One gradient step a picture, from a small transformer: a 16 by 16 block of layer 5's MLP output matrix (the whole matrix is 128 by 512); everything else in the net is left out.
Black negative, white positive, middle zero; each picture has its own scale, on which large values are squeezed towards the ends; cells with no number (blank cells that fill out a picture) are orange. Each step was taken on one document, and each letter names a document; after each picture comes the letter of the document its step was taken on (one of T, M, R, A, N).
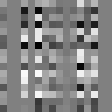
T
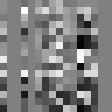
T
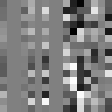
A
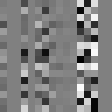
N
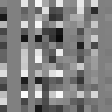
T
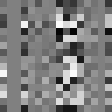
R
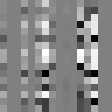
N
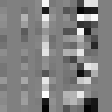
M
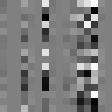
N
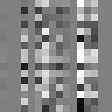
T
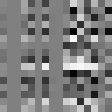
A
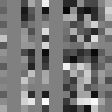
A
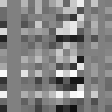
R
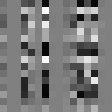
M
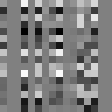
T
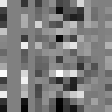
R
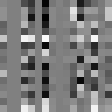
M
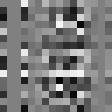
R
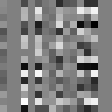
T
